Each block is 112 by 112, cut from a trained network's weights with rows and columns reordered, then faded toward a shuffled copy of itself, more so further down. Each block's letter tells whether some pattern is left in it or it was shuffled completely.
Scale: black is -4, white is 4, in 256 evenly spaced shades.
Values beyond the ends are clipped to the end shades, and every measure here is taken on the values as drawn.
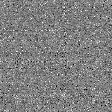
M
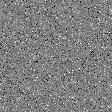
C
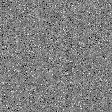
M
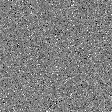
C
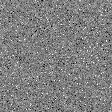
C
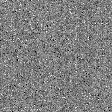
M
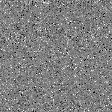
M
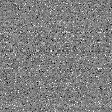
M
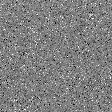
C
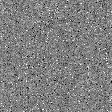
M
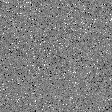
C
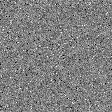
C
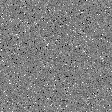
C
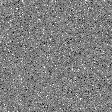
C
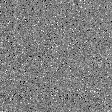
M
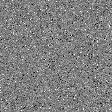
M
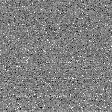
M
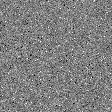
C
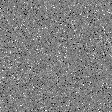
C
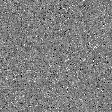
M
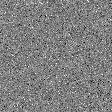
C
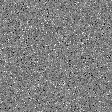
C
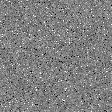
C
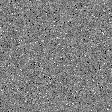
C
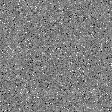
M
